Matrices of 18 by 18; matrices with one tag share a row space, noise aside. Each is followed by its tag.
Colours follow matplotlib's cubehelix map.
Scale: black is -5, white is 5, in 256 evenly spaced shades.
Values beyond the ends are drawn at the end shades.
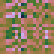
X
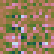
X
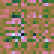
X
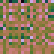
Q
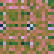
Q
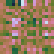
X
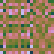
Q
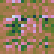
X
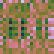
Q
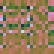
Q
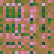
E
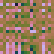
E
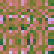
Q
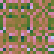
Q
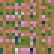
E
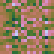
X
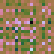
E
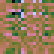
X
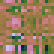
X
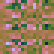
X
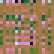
E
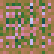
E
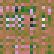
E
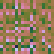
E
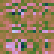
X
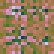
X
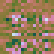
X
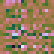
X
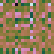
E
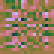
X
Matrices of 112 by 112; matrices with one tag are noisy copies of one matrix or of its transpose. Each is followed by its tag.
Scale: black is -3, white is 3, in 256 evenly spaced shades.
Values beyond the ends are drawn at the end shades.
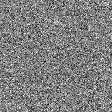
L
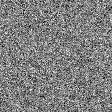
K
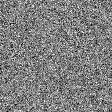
K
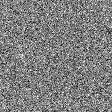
L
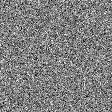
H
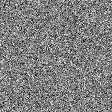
H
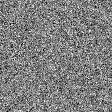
K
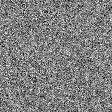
K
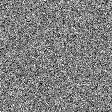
H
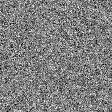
K
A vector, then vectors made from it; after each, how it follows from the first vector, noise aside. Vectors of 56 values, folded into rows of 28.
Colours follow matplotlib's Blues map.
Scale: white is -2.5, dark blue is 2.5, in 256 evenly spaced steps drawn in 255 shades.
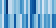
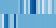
partly zeroed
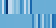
partly zeroed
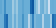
partly zeroed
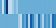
partly zeroed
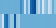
partly zeroed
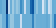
partly zeroed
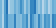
shrunk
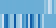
partly zeroed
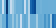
partly zeroed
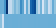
partly zeroed
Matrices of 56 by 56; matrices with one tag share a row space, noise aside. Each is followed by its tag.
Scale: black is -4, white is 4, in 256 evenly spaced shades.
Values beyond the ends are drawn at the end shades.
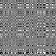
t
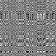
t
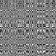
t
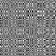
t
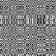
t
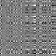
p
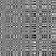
p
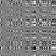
p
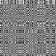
t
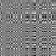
p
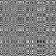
t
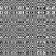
t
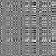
p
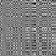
p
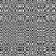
t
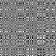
t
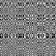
t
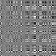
p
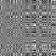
p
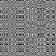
t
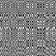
t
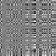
p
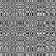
t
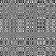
t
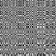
t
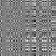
p
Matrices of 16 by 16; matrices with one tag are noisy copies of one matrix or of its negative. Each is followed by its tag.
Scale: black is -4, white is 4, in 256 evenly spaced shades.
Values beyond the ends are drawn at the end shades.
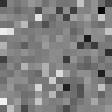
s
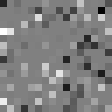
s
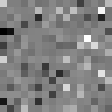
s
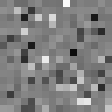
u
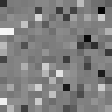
s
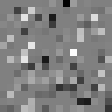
u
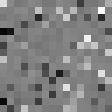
s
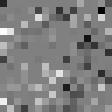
s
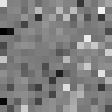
s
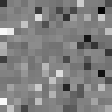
s
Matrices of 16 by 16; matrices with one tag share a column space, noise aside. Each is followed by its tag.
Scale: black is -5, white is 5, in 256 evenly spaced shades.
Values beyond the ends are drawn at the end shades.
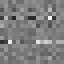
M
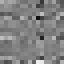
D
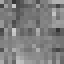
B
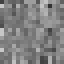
B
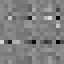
M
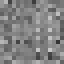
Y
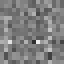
Y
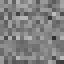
D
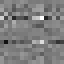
M
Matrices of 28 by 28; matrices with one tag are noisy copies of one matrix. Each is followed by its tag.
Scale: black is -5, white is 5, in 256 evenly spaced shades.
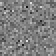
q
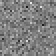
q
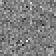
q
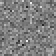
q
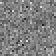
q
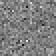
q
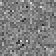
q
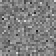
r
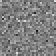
r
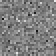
r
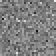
r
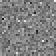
r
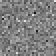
r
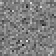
q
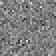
q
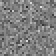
q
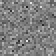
q
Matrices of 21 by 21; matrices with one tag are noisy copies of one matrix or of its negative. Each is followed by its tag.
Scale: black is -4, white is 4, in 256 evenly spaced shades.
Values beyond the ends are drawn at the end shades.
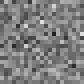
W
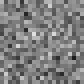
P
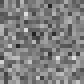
P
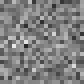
W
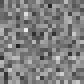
P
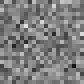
W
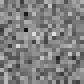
P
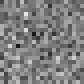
P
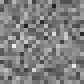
W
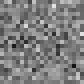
W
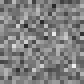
W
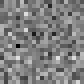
P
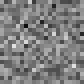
W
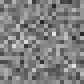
W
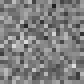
W
